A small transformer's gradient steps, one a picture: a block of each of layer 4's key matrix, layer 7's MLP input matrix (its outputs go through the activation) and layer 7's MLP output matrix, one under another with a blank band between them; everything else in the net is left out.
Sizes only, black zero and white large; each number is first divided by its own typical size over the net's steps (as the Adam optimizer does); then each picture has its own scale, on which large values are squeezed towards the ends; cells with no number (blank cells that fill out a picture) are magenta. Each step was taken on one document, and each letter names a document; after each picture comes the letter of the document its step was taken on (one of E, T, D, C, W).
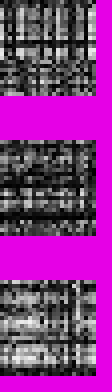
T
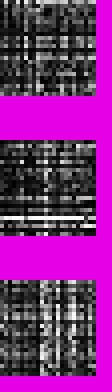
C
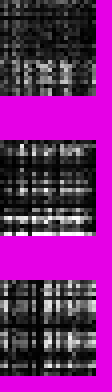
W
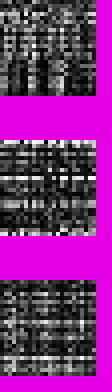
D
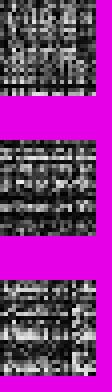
T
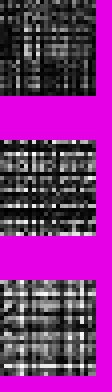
D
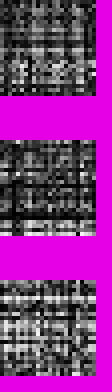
T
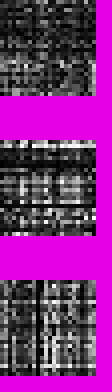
W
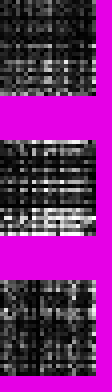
W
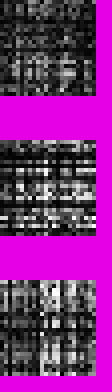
C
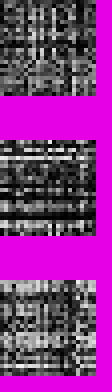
T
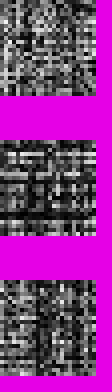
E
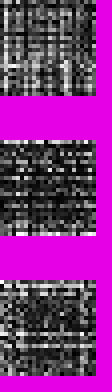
D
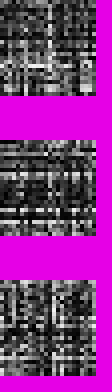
E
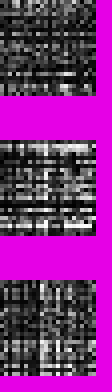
C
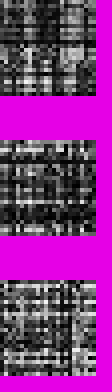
T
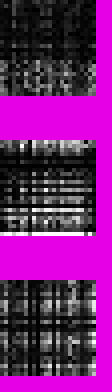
W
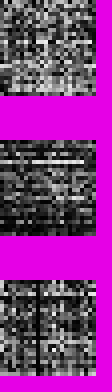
E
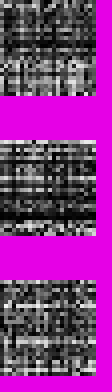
T
